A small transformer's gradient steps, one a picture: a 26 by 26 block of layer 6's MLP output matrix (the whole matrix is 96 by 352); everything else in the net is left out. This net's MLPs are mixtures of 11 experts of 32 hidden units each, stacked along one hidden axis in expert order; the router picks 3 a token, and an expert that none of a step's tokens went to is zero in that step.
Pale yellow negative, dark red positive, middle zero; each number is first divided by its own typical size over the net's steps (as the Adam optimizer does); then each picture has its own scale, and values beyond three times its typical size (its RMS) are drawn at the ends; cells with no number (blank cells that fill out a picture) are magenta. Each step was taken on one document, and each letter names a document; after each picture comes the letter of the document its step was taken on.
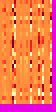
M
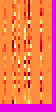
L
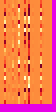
L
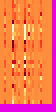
L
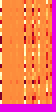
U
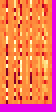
M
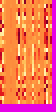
U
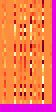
M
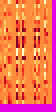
U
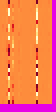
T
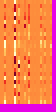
L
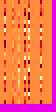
L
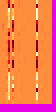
T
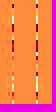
T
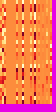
U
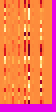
L
